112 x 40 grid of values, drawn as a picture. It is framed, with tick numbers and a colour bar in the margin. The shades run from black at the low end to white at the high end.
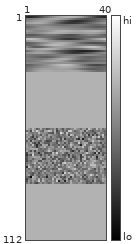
The table splits into 4 rows of 1 panel. Panel 1,1: middling, streaked across, strong in contrast. Panel 2,1: high, flat. Panel 3,1: middling, fine-grained, strong in contrast. Panel 4,1: high, flat.
